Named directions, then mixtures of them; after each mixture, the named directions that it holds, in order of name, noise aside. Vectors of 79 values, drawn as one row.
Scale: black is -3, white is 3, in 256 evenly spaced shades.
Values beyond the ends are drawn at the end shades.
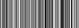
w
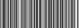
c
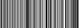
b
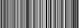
b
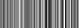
b, c, w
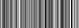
c, w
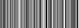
b, c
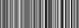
b, c, w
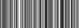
b, c, w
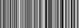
b, c, w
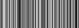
c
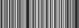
b, c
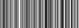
b, c, w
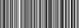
b, c, w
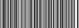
c
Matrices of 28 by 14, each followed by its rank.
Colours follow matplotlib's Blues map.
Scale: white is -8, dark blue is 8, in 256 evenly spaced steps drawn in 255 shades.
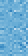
three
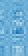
two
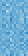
three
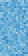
full rank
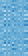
two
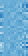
three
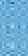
two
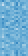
three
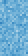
full rank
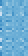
two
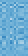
two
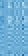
two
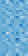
three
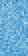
full rank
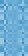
two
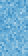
full rank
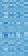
two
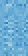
three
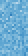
full rank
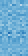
three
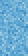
full rank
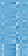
two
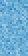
full rank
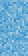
full rank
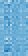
three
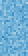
full rank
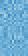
three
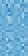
three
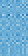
two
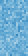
full rank
